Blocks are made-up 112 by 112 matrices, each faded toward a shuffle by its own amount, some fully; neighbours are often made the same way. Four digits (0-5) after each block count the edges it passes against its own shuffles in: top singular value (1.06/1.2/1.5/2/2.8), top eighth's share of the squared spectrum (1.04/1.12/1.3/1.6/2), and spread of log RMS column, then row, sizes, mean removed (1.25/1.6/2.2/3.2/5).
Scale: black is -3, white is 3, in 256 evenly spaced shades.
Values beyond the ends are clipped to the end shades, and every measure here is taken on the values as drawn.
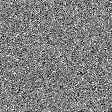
0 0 0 0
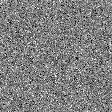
0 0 0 0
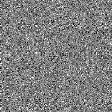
4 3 2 2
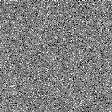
3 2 1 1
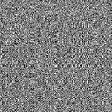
4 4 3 2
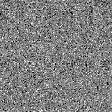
3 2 0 1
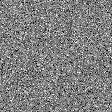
1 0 0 0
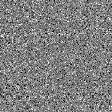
3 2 1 1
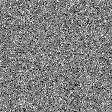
2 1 0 0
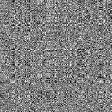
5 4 3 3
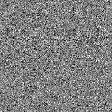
4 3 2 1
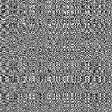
5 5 4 4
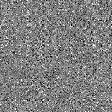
4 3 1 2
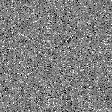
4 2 1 1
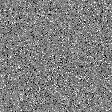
2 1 0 0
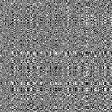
5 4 4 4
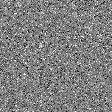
3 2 0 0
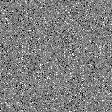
3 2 0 1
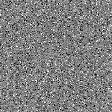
4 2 1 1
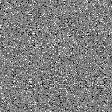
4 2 1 1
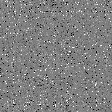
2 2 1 1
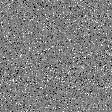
2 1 0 0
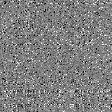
4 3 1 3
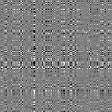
5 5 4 4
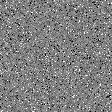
2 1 0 0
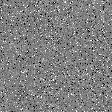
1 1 1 0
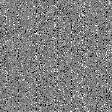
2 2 3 0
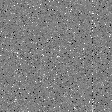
2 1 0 0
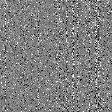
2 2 3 0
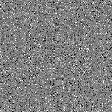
4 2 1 1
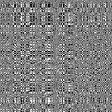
5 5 4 4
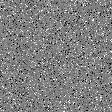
0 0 0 0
